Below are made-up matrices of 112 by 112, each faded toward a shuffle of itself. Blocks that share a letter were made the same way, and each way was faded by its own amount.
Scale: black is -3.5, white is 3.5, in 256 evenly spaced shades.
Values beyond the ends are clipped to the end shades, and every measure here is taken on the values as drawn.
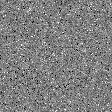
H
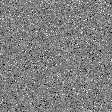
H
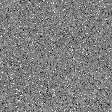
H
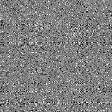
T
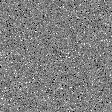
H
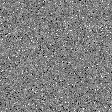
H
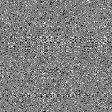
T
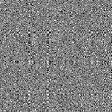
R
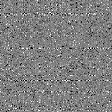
T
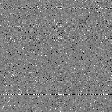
T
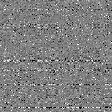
T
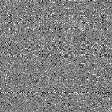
T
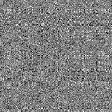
R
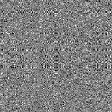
R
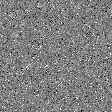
H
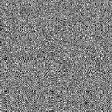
R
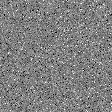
H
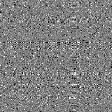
T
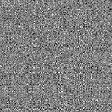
R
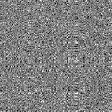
R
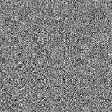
R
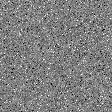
H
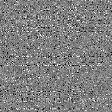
T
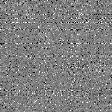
T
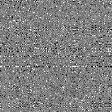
T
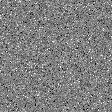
H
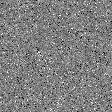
H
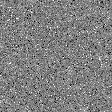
H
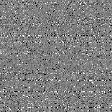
T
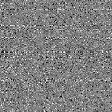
T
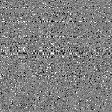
T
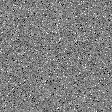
H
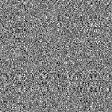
R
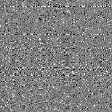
T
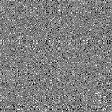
T
